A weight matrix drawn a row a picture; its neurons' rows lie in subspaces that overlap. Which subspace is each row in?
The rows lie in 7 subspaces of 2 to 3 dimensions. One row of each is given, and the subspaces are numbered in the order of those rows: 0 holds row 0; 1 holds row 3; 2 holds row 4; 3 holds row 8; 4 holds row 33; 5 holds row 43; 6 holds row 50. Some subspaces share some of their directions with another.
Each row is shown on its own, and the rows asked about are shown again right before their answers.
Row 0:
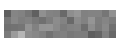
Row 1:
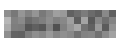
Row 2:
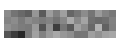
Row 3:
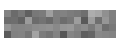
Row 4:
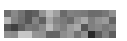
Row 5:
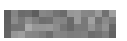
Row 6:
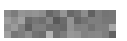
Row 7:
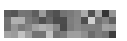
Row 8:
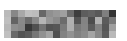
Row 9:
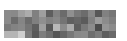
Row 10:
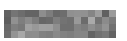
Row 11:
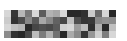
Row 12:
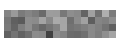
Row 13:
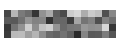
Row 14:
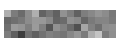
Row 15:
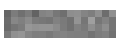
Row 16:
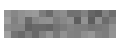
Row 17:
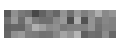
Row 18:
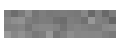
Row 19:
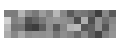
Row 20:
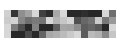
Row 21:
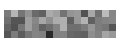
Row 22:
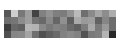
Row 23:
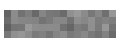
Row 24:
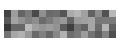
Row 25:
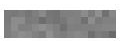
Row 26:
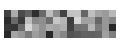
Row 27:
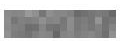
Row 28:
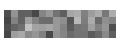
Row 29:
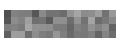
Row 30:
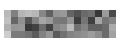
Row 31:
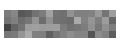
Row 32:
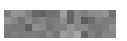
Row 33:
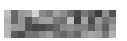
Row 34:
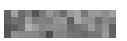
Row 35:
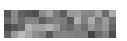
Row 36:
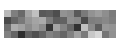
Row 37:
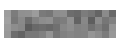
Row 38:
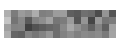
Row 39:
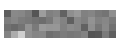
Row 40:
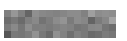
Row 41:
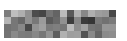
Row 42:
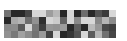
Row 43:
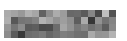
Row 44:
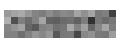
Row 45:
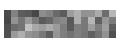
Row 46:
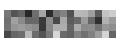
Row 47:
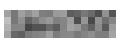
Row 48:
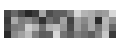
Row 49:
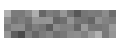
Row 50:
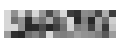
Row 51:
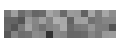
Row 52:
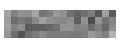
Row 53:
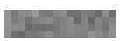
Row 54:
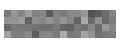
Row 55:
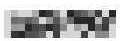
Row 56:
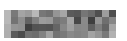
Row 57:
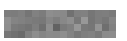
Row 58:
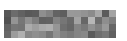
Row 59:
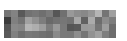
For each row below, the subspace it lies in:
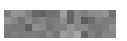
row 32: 4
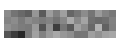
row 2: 0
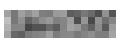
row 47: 0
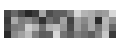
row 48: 3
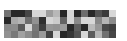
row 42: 4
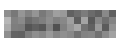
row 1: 0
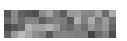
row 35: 2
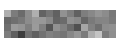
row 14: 2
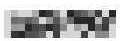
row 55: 4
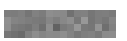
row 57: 0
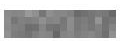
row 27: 3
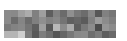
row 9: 0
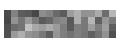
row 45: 3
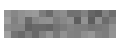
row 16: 1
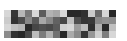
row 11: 1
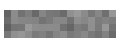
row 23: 1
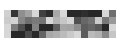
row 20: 4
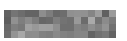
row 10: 5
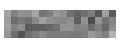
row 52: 5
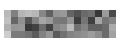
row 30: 0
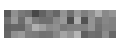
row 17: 4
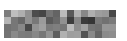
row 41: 4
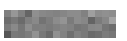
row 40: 6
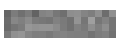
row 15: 6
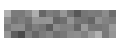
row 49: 2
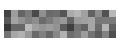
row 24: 1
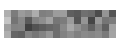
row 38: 2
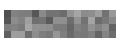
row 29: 2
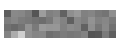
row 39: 0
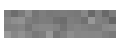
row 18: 6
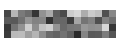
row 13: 4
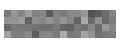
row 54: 1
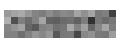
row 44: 4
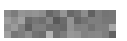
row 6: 5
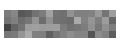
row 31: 2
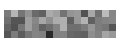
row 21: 5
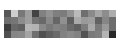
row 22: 5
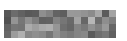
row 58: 5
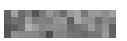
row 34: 5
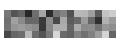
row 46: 3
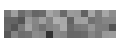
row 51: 5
